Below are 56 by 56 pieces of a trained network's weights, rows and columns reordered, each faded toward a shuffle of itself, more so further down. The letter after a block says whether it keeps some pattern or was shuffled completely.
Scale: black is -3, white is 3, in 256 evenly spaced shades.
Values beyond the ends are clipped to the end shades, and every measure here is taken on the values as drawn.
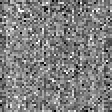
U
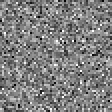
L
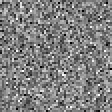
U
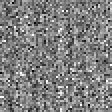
U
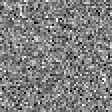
L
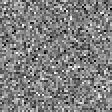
L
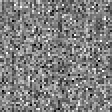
U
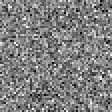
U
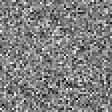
U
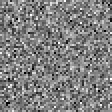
U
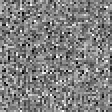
U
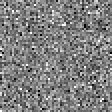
L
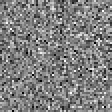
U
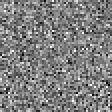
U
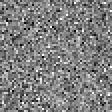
L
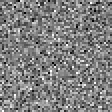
L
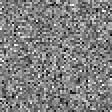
L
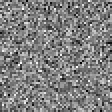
U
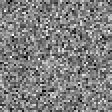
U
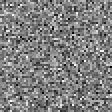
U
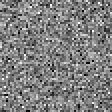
L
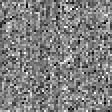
U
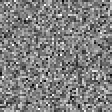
L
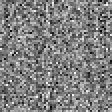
U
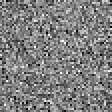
U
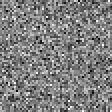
L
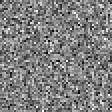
U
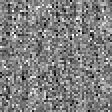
U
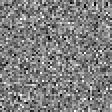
L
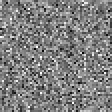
L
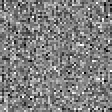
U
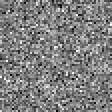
L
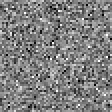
L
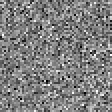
L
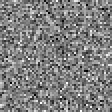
L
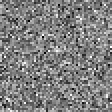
L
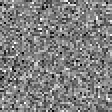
L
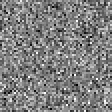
U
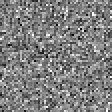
L
